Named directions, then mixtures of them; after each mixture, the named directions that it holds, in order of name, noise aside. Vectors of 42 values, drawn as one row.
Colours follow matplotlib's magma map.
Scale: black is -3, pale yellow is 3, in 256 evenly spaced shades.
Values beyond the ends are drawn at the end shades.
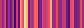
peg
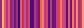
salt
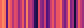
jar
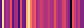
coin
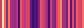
jar, salt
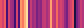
jar, peg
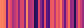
jar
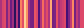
peg, salt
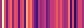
coin, jar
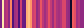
coin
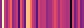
coin, jar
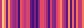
jar, salt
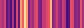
peg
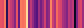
jar, peg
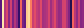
coin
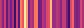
peg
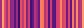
salt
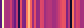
coin, salt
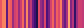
jar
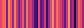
jar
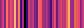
peg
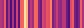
peg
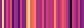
coin
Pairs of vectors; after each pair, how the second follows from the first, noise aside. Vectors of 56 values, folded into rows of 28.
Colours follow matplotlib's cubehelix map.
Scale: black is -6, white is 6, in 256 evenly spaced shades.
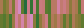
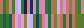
scaled up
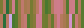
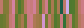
wrapped around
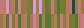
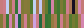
scaled up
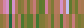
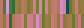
sign-scrambled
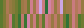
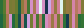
scaled up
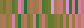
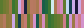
scaled up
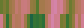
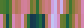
scaled up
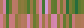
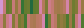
wrapped around
